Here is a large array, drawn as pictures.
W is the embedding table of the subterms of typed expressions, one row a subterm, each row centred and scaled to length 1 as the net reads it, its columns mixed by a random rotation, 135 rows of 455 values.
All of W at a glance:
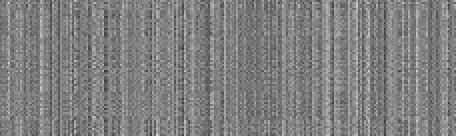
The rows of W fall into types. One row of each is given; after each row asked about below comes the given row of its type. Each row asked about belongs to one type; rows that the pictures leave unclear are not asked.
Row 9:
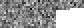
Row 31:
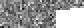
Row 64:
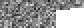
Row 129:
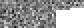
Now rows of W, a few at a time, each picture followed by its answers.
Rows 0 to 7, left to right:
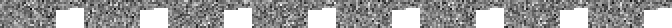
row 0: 9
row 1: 9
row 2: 64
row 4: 31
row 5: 31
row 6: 31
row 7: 31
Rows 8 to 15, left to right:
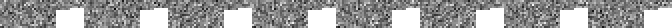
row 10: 64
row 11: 31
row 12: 31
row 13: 64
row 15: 129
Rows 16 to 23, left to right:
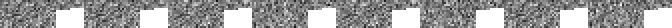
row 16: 64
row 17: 64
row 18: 64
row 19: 129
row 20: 64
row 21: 9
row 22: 64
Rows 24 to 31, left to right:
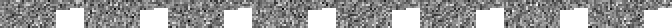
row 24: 64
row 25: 9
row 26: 31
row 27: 9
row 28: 64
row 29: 64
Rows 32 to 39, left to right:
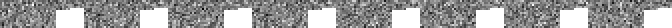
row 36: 64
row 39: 31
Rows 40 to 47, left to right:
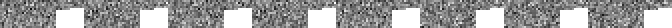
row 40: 9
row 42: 9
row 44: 9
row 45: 31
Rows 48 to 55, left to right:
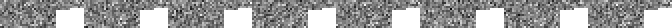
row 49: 31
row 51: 64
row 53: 9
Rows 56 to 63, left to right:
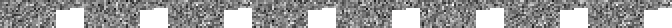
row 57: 31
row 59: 31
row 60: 9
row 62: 64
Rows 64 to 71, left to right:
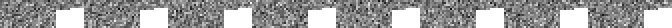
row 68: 31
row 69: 9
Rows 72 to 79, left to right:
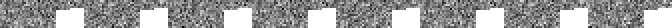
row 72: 9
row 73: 64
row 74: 129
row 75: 9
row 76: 64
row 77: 9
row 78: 64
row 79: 31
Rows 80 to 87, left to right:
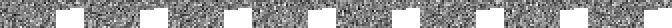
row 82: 64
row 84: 31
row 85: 64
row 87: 9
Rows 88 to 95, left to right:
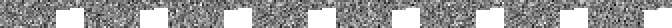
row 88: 9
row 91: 64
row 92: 129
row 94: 64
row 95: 31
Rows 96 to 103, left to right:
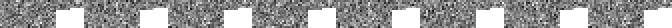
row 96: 64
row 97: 31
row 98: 31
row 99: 9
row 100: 129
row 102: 31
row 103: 31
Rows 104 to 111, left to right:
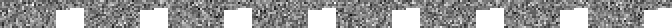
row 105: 64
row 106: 9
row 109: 9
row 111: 31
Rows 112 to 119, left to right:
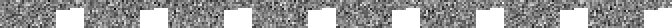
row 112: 64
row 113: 9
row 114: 9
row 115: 31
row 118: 64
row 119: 31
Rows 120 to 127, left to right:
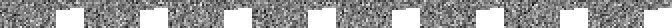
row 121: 129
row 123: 129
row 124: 9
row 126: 129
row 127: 64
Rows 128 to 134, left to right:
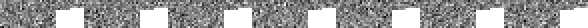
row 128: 31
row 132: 9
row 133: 64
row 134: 31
